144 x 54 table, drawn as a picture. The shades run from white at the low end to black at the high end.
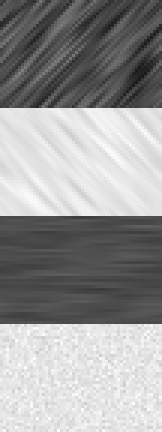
It is made of 4 by 1 panels. Panel 1,1: high, slanting up to the right. Panel 2,1: very low, slanting down to the right, faint in contrast. Panel 3,1: high, streaked across, faint in contrast. Panel 4,1: very low, fine-grained, faint in contrast.
